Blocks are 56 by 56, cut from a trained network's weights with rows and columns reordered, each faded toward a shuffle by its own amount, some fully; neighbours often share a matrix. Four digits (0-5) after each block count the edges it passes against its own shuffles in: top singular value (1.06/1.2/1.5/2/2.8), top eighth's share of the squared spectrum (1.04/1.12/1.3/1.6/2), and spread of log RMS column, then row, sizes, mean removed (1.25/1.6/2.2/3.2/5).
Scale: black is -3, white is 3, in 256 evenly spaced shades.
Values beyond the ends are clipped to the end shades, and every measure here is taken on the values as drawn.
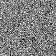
2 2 0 0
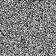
0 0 0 0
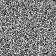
1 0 0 0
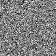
0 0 0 0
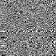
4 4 2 2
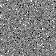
1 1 0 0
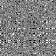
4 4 1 3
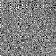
3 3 2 2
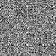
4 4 1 2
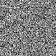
2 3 1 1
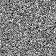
1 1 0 0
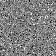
0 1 0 0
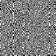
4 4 3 2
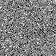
1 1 0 0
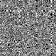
3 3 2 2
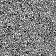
1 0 0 0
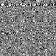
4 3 1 2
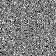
2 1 0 0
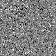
2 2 0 1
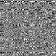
4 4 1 3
